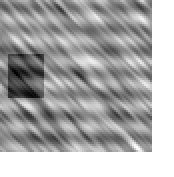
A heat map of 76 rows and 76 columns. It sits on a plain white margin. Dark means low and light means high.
Mirror symmetry: none. Stripes: horizontal, repeating 7 times. Odd patch: lower, in the middle left. Ninth with the lowest average: middle left.
